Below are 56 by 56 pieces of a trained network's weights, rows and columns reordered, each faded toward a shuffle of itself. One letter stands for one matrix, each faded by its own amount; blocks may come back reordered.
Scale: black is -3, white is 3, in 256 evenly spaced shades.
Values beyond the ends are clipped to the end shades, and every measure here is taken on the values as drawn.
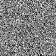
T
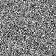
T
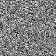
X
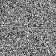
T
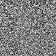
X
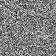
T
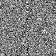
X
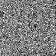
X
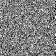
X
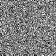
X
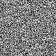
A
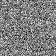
A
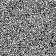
A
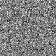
X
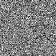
X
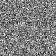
X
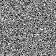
A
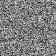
A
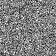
A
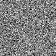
X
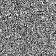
X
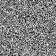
A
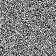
A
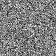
A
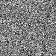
T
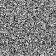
T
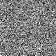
T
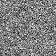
T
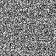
T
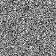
X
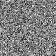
A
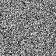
A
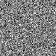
X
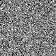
X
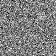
A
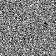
T
